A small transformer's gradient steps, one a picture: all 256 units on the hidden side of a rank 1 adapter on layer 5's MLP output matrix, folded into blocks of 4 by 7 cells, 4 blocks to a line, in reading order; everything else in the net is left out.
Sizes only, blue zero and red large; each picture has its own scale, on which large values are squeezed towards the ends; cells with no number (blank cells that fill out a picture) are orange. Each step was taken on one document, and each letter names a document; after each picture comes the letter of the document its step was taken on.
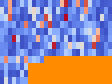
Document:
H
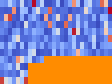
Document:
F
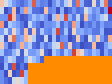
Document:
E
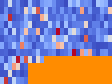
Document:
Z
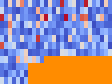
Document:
H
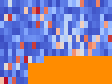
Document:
Z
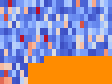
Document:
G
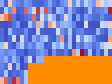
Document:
Z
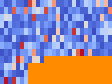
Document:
Z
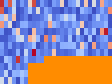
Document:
G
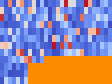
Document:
H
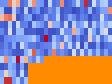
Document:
G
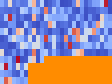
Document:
E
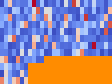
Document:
F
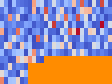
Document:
E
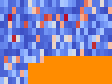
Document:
H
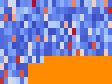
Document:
G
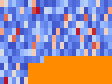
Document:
F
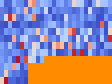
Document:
Z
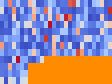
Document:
G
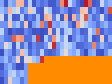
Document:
H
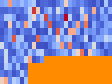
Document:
H
